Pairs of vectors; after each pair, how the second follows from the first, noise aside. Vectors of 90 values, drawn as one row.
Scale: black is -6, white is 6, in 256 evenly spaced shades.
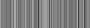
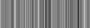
sign-scrambled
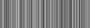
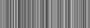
reversed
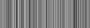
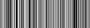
scaled up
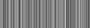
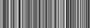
scaled up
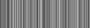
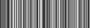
scaled up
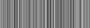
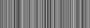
sign-scrambled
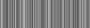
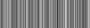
reversed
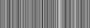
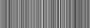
sign-scrambled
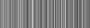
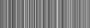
reversed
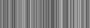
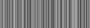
sign-scrambled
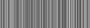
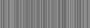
shrunk
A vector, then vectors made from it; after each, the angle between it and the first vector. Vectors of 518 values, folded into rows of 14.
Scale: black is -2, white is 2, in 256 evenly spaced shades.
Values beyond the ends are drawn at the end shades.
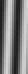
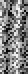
partly opposed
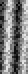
nearly parallel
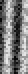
nearly parallel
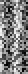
partly opposed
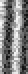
nearly opposite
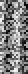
partly opposed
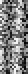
partly opposed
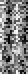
partly opposed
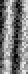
nearly parallel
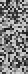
orthogonal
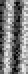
nearly parallel
